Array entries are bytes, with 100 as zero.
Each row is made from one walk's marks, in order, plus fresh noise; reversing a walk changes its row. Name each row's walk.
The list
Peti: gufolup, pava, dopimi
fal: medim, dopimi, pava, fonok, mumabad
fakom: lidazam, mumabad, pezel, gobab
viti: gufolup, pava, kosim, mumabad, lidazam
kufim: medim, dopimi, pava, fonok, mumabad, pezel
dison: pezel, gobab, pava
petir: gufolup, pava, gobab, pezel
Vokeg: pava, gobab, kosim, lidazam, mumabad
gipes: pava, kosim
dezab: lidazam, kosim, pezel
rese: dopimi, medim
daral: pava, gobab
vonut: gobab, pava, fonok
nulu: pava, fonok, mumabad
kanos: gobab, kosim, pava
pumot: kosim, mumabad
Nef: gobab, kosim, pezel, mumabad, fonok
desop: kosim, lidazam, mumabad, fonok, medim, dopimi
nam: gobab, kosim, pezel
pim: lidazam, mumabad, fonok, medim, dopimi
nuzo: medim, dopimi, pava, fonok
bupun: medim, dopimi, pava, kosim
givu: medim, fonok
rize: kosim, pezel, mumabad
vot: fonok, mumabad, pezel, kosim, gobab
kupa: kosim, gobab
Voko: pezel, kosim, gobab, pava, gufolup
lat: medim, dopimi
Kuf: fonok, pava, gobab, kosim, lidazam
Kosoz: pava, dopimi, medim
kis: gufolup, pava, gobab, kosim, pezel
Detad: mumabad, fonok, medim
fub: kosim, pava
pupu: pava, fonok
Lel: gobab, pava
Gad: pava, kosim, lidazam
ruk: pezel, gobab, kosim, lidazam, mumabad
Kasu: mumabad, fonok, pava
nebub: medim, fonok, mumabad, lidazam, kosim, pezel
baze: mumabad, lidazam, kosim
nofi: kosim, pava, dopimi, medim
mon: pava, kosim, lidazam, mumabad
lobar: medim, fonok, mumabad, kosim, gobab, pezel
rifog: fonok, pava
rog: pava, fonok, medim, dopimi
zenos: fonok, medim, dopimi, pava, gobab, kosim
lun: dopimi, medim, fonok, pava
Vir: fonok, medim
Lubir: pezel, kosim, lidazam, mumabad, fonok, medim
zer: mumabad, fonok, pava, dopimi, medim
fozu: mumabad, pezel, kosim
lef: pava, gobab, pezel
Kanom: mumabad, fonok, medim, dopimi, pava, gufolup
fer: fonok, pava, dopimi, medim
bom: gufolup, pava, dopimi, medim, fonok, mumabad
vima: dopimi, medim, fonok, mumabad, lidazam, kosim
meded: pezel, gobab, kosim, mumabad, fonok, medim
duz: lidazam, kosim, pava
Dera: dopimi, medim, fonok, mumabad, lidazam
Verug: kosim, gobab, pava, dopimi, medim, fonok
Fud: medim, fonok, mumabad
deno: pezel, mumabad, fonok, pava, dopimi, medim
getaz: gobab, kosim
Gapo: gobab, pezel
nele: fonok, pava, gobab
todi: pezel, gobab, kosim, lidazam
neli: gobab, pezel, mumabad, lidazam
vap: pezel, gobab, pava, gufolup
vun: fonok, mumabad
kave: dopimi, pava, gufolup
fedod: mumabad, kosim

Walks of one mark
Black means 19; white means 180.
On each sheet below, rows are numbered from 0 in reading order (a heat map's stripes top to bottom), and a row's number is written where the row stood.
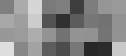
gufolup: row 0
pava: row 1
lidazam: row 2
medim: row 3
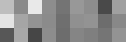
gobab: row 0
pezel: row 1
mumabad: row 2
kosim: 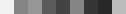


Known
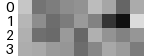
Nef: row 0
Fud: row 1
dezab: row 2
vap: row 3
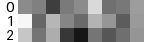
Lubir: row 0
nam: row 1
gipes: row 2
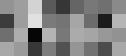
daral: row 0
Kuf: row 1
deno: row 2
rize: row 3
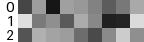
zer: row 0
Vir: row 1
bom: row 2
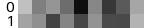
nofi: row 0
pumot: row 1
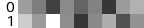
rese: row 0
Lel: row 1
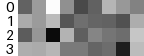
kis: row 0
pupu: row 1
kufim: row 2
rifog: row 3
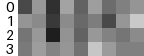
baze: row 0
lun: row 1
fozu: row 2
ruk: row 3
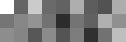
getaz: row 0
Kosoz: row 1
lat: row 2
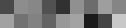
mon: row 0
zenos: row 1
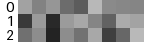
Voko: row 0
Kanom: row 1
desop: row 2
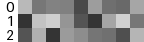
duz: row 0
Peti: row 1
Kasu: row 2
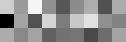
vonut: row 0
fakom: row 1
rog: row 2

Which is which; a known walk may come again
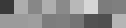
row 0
neli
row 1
fer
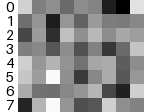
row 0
givu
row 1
fozu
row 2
pim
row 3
lat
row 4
Gapo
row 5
Lel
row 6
lobar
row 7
petir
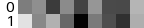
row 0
pumot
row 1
fub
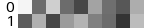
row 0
kanos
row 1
vun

